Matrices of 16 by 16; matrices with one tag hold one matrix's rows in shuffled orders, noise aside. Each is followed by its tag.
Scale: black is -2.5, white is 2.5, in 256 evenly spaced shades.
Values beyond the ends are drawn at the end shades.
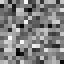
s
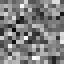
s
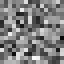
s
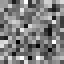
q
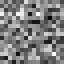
q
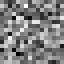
s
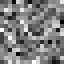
s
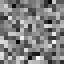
q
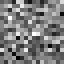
s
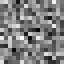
q
